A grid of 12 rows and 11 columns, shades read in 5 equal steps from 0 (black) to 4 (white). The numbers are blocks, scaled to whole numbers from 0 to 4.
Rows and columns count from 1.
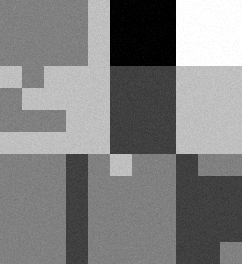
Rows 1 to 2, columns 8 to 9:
0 4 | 0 4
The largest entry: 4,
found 9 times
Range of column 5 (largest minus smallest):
1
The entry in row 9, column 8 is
2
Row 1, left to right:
2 2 2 2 3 0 0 0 4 4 4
